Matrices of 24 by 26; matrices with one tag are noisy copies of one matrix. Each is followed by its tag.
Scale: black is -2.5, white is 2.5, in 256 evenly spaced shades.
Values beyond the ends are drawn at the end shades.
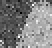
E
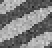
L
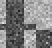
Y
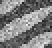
L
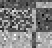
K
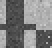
Y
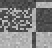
K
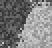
E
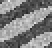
L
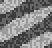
L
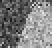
E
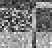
K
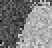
E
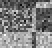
K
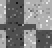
Y
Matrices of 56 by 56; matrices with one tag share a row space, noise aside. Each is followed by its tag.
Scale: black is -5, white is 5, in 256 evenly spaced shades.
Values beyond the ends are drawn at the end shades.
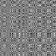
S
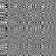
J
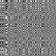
J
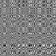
S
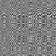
S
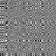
J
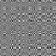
S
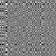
J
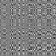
S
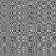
S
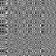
J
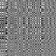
J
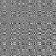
S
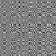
S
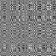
S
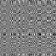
S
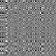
J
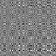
S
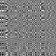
J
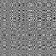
S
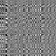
J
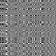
J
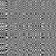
J
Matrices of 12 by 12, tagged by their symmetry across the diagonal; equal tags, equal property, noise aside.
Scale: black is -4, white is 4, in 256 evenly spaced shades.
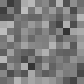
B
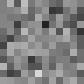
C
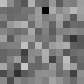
C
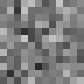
C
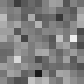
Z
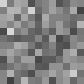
B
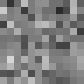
Z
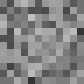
B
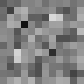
B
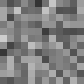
Z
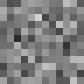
Z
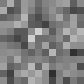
B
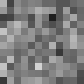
C
